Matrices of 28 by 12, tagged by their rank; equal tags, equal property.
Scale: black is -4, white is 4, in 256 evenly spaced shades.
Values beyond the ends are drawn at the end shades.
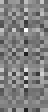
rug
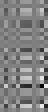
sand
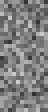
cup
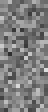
cup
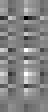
sand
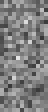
cup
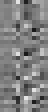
rug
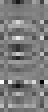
rug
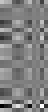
sand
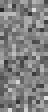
cup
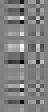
sand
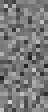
cup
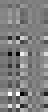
sand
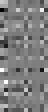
rug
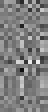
rug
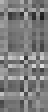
rug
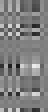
sand
